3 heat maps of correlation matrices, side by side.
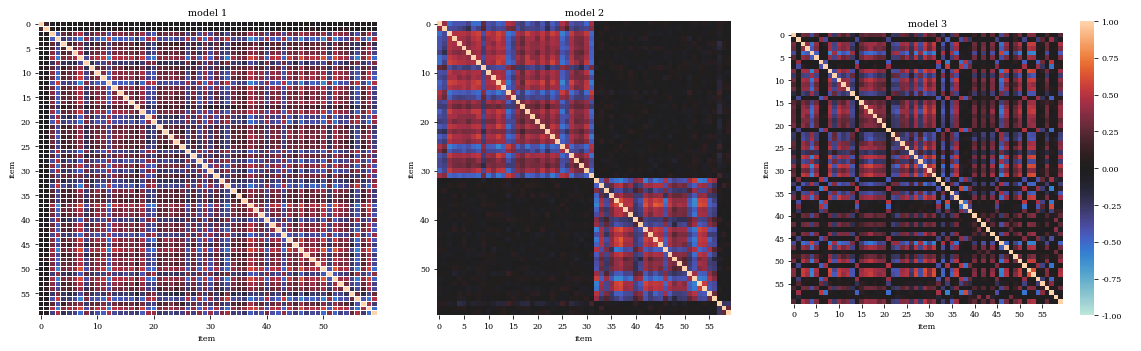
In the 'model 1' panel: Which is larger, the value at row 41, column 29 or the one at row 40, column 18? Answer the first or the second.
the first
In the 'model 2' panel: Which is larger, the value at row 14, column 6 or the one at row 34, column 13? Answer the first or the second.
the second
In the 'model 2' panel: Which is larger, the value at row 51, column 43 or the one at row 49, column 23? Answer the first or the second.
the second
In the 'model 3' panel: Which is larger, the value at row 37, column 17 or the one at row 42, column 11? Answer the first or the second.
the second
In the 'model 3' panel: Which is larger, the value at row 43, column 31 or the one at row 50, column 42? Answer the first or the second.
the second
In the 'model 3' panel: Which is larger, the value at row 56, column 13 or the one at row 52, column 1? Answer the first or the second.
the second
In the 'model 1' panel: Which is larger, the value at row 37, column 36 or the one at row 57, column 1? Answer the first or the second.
the first
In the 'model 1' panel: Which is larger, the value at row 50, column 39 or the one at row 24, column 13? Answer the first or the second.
the first
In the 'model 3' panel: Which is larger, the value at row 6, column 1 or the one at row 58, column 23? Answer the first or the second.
the first
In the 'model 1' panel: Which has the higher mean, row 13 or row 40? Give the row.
13
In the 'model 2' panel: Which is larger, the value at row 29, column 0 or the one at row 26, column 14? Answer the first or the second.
the second
